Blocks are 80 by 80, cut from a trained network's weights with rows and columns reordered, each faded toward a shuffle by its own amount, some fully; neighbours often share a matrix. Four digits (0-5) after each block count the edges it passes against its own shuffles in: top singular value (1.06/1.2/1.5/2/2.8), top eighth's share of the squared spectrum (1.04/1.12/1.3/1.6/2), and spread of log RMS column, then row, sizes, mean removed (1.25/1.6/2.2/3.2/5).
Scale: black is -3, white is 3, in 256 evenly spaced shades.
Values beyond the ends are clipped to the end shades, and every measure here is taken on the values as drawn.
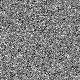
0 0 0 0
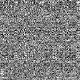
4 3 2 2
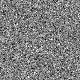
0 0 0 0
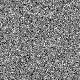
1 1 0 0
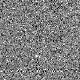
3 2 1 2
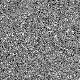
0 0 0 0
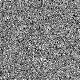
1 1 0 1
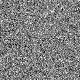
0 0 0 0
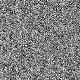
2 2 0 0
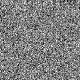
2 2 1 1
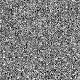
3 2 0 1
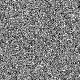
0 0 0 0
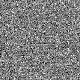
2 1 0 0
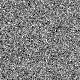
1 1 0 0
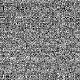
4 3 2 2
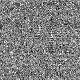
3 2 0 1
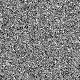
1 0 0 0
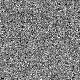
2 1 0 0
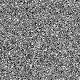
1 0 0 0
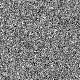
0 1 0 0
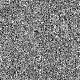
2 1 0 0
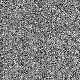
2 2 0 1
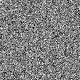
1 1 0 0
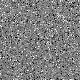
2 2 0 0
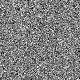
1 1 0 0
